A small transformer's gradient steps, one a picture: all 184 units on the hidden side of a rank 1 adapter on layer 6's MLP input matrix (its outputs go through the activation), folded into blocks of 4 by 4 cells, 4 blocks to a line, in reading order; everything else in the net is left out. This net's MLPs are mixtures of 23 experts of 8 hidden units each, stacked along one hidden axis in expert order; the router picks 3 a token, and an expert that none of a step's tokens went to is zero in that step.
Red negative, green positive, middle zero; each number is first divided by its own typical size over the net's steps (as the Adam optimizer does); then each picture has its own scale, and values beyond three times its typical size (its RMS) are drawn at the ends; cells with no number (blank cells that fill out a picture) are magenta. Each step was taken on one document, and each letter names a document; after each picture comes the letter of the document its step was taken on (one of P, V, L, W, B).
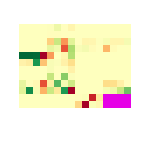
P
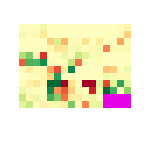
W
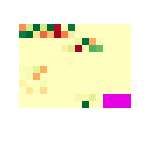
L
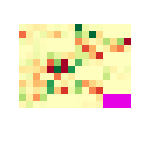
W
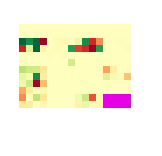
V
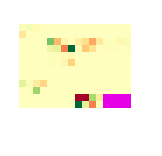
P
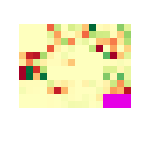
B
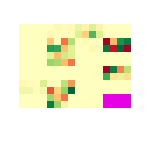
B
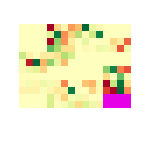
B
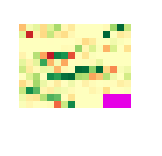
W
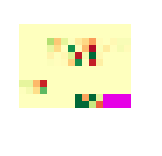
P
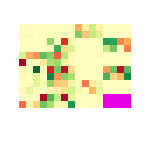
W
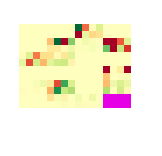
B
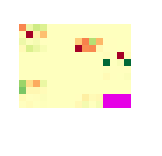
L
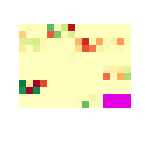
L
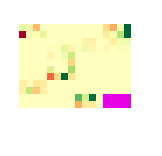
P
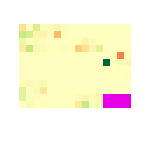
L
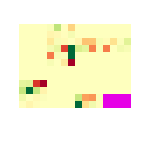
P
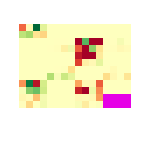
W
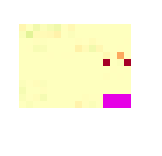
L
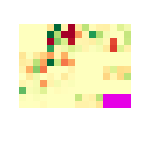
B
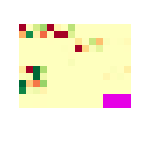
L
